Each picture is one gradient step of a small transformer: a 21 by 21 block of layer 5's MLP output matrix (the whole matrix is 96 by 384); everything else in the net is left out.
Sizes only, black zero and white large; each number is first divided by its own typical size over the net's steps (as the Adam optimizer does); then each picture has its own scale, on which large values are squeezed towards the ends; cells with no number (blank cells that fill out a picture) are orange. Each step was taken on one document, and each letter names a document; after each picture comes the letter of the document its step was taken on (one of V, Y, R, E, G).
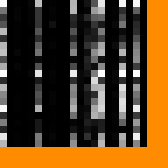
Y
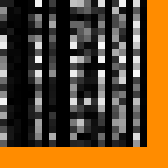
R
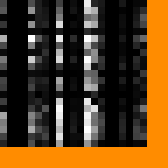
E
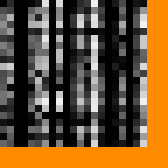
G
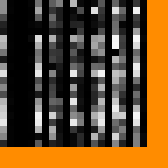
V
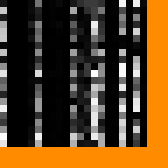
Y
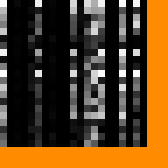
Y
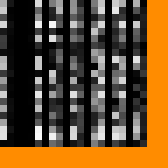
V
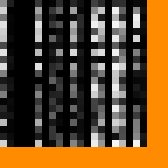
V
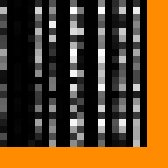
R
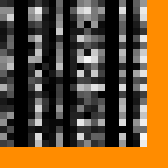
G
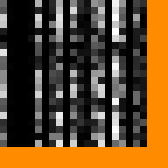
V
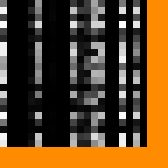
Y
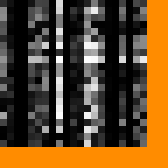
E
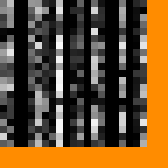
G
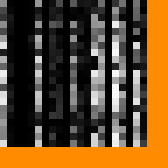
V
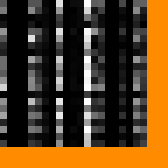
E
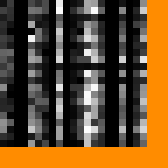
G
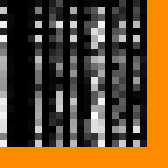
V
